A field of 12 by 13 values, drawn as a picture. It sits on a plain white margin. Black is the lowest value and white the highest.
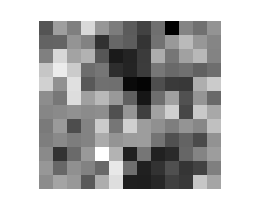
No single row or column stands out from its neighbours. Neither half mirrors the other. Overall the values sit about 50% of the way up the scale.
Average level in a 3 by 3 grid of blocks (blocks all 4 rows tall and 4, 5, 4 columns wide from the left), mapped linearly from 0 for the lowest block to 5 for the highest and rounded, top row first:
5 0 3
4 2 4
3 2 1
